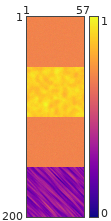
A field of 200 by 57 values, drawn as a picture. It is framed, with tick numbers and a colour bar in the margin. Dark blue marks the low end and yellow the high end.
It is made of 4 by 1 panels. Panel 1,1: high, flat. Panel 2,1: very high, blotchy, faint in contrast. Panel 3,1: high, flat. Panel 4,1: low, slanting down to the right.
